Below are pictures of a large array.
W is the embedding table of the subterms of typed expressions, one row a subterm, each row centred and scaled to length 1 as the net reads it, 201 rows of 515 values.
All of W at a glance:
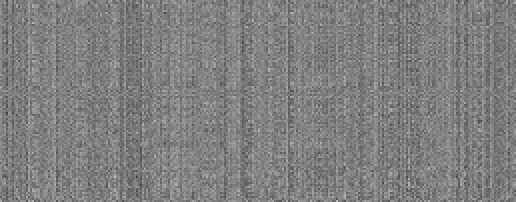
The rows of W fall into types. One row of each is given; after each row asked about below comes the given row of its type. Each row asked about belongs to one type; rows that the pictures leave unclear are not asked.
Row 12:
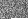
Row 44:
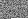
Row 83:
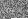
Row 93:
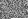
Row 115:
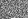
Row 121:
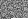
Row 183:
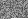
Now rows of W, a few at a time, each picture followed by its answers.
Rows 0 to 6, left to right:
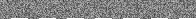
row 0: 12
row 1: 93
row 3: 183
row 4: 12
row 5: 44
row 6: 12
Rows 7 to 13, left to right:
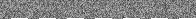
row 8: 12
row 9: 115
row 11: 121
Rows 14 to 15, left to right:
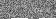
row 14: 44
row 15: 83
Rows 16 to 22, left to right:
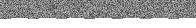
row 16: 44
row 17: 93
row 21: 121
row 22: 121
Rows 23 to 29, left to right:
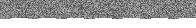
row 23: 183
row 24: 183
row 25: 83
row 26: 12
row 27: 115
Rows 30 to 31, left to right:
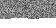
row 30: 83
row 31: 44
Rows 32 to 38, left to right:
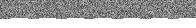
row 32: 115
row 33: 121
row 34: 93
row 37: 121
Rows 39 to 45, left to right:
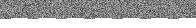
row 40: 115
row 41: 12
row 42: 121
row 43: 12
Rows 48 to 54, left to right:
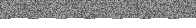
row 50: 183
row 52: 12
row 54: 83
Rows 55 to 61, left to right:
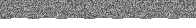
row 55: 121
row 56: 44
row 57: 12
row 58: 93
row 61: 12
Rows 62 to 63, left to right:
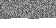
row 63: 44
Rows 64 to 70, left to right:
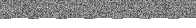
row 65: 115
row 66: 44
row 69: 12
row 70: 183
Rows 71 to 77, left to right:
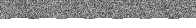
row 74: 83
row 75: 44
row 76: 93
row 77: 121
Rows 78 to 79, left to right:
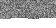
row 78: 183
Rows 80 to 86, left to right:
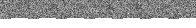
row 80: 121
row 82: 93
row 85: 93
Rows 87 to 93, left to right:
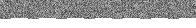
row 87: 83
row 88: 115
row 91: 183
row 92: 121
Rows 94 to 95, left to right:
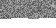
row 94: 44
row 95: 183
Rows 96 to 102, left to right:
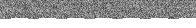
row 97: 83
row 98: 121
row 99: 121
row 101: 115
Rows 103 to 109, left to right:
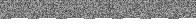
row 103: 121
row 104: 12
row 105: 44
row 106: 12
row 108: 121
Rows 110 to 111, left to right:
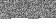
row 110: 121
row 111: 183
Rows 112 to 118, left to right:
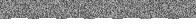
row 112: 12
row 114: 83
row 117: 121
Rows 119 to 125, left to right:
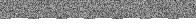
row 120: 44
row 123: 44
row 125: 12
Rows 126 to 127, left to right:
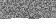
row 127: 121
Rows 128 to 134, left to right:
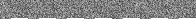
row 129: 12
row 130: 183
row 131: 183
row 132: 115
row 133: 93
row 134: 183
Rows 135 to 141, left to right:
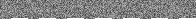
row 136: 83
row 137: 44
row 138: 115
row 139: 12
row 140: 44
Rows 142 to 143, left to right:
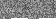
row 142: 83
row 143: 12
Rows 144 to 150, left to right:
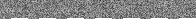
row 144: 83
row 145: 121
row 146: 83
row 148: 44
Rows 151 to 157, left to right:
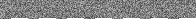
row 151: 12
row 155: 183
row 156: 183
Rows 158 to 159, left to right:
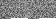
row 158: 115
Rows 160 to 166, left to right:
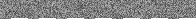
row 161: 183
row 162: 93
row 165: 12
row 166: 44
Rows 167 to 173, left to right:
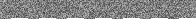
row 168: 121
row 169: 183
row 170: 12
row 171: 12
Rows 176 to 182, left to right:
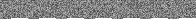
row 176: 44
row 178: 183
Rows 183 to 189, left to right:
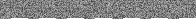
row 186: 115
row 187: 121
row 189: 44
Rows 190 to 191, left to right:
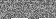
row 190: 121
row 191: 44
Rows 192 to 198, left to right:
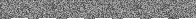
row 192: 93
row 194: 121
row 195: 44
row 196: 93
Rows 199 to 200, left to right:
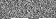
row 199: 115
